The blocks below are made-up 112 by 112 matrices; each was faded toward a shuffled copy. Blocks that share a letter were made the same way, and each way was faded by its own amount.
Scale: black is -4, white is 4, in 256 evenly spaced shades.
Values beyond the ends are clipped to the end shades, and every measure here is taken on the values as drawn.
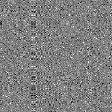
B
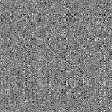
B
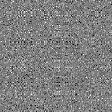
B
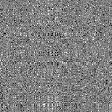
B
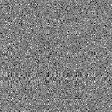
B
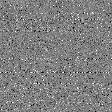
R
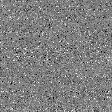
R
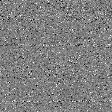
R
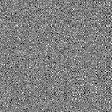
B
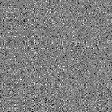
B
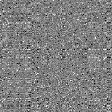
B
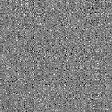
B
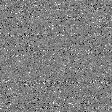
R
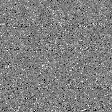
R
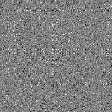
B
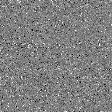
R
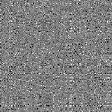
B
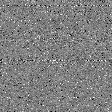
R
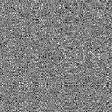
B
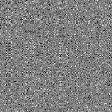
B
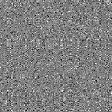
B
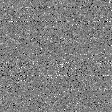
R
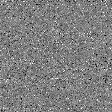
R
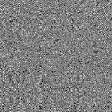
B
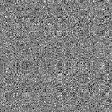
B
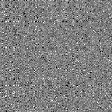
B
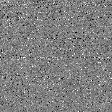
R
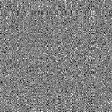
B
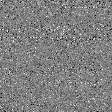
R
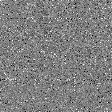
R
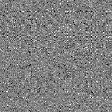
B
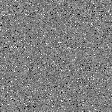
R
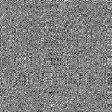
B
